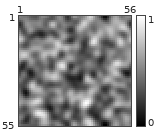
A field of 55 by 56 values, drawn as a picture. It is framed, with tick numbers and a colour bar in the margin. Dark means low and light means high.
Grain: blotchy. Histogram: bell-shaped. Average level on the scale: 50%. Lone odd cells: none.
